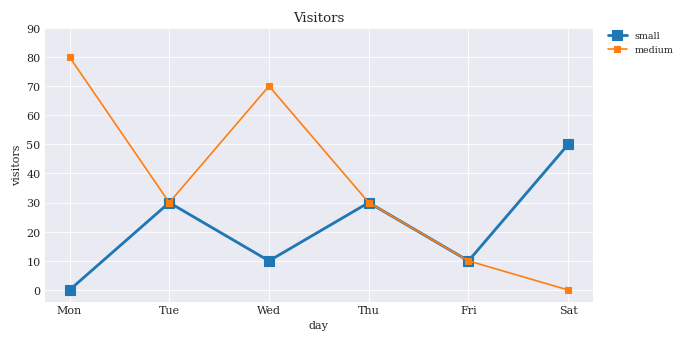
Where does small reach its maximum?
Sat
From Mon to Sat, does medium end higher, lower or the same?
lower
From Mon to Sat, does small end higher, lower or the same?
higher
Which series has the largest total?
medium
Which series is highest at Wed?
medium
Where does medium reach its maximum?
Mon
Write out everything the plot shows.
Title: Visitors
x-axis: day, ticks Mon Tue Wed Thu Fri Sat
y-axis: visitors, ticks 0 10 20 30 40 50 60 70 80 90
Legend: small, medium
Values:
small: 0 30 10 30 10 50
medium: 80 30 70 30 10 0
